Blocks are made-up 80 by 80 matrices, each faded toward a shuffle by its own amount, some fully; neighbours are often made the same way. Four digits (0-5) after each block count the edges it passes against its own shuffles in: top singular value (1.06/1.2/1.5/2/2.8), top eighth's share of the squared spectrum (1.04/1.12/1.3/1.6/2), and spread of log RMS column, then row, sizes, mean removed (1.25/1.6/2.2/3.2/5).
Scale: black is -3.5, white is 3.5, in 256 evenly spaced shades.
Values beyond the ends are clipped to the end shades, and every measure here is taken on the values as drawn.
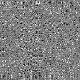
4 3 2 1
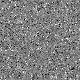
2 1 0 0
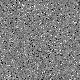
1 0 0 0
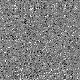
3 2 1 1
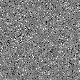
2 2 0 0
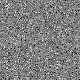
3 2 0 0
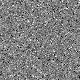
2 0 0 0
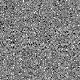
3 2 1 1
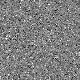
2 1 0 0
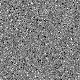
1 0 0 0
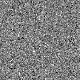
1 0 2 0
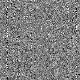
1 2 3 0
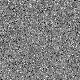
0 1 0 0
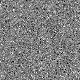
2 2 0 1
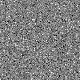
2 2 0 1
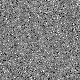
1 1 0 0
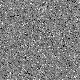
0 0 1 0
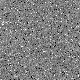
0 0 0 0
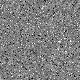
0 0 0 0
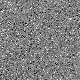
0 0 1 0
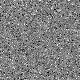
0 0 0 0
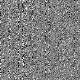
1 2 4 0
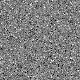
0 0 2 0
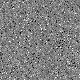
0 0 0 0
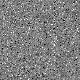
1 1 1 0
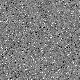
0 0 0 0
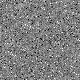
1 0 0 0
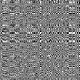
5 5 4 3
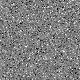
2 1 0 0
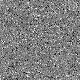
2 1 0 0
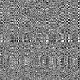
5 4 3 3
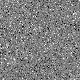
2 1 0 0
